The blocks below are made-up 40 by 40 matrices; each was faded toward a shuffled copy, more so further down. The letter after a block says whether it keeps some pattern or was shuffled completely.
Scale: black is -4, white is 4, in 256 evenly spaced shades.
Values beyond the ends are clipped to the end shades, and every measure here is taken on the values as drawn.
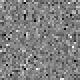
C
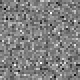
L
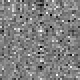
C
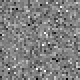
L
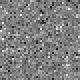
L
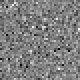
L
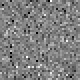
L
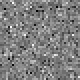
L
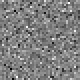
L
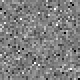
L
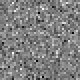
L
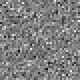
L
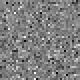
C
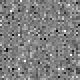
C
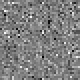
C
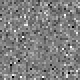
L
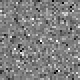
L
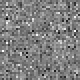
C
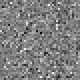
L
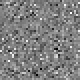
C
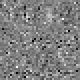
C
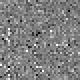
C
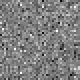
C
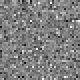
C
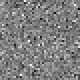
L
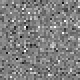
C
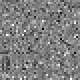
C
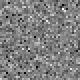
L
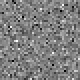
L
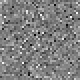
L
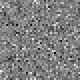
L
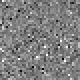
L
